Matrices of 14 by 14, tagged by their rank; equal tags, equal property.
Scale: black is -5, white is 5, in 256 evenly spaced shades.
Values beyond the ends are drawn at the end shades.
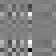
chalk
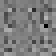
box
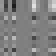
chalk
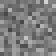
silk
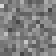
silk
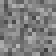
silk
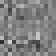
box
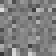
box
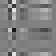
chalk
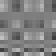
chalk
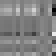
chalk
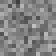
silk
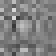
box
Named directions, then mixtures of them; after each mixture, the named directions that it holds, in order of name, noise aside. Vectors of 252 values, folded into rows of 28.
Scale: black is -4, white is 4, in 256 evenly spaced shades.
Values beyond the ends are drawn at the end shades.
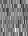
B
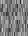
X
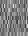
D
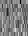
B, X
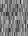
X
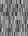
X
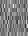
D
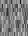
B, X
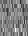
B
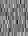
D, X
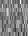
B, X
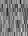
B, X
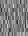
D, X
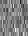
B, D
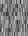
X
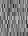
D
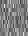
B, D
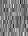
B, D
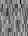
B, X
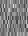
D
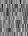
B, X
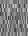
B, D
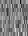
B, X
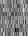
B, X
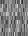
X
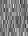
B, D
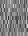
D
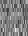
B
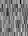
B, X
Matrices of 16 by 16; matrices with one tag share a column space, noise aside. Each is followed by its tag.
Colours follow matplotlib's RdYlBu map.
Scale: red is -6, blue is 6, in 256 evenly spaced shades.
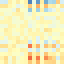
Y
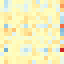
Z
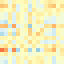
Z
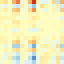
Y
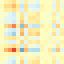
Z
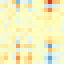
Y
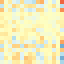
Y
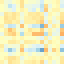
Z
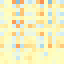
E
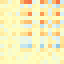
E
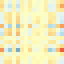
Z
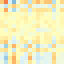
Y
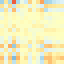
Y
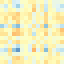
Z
